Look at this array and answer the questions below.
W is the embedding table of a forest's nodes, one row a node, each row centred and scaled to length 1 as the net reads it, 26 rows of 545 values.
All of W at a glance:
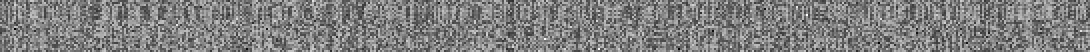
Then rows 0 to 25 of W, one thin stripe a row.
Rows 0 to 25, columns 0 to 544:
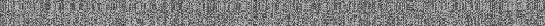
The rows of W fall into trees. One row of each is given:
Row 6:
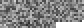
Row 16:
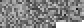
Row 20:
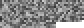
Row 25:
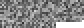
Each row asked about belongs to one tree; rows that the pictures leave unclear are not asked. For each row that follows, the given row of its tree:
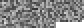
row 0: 6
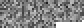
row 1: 25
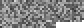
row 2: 20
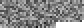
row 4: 6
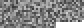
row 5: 6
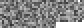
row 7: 6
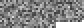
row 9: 6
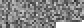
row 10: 16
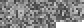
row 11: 16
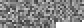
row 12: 6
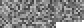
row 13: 20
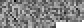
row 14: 16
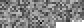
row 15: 25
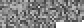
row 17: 16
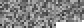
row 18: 25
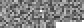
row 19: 20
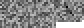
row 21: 25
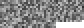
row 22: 20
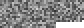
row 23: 20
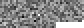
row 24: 6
